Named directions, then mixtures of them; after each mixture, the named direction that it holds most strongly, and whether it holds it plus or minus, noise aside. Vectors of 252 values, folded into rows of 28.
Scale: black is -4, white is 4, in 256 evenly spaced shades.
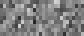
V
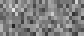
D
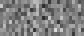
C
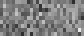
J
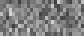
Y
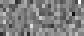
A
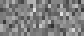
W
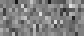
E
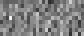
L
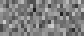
W, minus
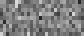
A, minus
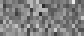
J, minus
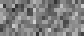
V, minus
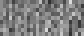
L, plus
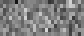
E, plus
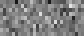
E, plus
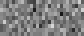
W, minus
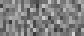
C, minus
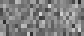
J, plus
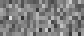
L, plus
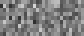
V, plus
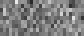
E, minus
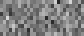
Y, minus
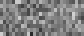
J, plus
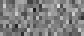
J, plus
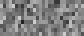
V, minus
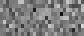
W, minus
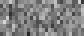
Y, minus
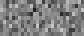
W, minus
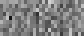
L, minus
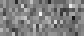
E, plus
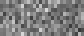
J, minus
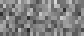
Y, minus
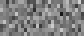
W, minus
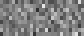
L, plus
